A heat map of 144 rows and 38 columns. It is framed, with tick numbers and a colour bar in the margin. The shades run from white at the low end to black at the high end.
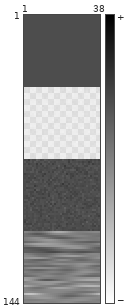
It is made of 4 by 1 panels. Panel 1,1: high, flat. Panel 2,1: very low, checkered, faint in contrast. Panel 3,1: high, fine-grained, faint in contrast. Panel 4,1: middling, streaked across.
